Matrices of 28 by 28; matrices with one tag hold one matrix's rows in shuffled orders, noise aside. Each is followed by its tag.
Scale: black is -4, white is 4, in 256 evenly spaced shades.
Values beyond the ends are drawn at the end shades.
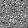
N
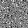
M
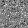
N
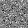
N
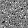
N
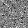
N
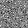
M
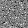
N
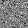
N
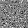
N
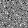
M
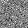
M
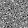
M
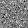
N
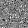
N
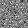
N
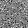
M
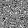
N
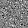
N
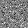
N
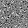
M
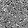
M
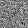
N
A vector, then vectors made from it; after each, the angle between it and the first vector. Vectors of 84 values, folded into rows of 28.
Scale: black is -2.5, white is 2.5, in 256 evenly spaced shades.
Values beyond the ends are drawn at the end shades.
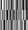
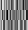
nearly parallel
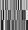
partly opposed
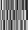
nearly parallel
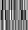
partly opposed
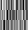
nearly parallel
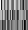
partly aligned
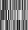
partly opposed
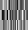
partly aligned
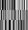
partly opposed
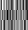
nearly parallel
